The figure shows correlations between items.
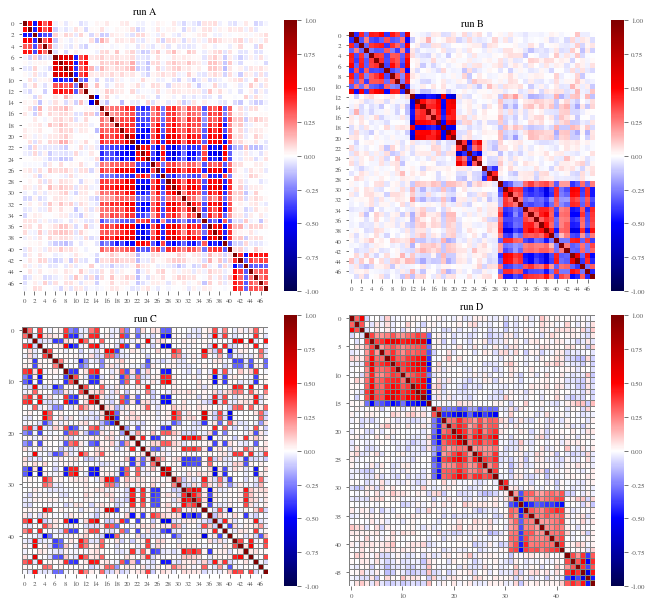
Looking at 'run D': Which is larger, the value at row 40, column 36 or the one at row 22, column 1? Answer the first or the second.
the first
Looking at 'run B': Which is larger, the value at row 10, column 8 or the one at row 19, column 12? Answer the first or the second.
the first
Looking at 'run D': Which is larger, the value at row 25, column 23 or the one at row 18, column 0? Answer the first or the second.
the first
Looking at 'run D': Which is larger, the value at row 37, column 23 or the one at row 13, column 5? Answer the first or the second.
the second
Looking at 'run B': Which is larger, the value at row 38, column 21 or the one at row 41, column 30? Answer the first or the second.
the first
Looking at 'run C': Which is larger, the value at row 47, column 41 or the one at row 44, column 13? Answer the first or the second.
the first
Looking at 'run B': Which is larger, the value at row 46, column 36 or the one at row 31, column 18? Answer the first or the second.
the second
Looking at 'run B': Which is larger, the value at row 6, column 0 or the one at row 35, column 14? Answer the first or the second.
the first
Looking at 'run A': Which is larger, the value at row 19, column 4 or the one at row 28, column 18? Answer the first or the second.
the second
